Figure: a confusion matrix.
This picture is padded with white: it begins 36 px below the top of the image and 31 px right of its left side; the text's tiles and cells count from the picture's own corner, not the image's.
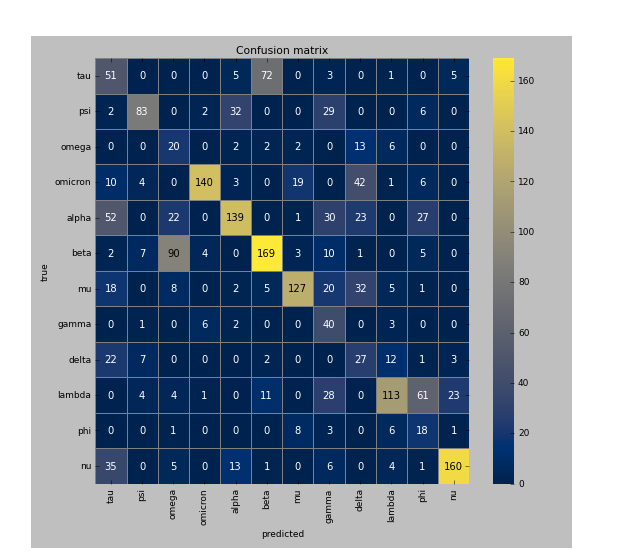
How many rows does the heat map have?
12
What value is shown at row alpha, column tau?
52
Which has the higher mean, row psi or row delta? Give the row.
psi
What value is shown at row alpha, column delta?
23
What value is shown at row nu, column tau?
35
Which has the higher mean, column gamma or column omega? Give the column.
gamma
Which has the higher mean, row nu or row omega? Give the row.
nu
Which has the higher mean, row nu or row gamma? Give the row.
nu
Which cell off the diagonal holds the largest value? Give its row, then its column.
beta, omega
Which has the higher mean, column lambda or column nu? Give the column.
nu
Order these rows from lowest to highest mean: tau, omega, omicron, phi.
phi, omega, tau, omicron
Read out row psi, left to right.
2 83 0 2 32 0 0 29 0 0 6 0
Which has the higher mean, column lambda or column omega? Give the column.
lambda
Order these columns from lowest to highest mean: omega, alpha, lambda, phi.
phi, omega, lambda, alpha
